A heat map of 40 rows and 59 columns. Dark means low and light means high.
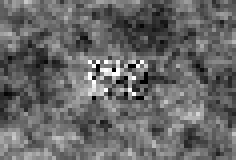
Grain: blotchy. Odd patch: rougher, in the centre. Odd rows or columns: none. Roughest part: centre.
